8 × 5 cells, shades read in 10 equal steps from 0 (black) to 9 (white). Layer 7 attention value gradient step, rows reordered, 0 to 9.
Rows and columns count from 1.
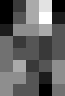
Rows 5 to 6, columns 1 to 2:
4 3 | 4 6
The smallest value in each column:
0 2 2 0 0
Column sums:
23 29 31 31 24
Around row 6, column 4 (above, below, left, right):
2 1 2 5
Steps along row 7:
same down down up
